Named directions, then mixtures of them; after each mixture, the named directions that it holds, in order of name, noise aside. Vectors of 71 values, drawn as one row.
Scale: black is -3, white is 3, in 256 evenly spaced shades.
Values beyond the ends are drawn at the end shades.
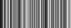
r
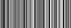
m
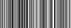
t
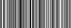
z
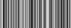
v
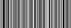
m, v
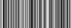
v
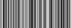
v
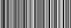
m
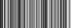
r, t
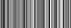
m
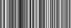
t, z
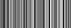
m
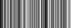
r
